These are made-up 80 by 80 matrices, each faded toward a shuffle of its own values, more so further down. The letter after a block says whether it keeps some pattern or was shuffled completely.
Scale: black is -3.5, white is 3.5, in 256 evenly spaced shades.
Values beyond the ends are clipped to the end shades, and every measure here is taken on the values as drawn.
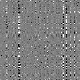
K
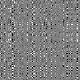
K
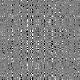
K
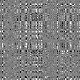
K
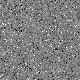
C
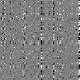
K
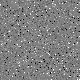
C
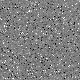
C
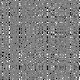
K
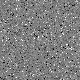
C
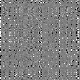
K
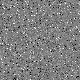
C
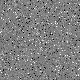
C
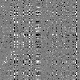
K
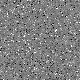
C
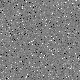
C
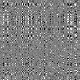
K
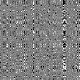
K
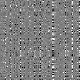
K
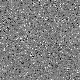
C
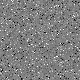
C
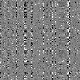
K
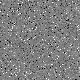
C
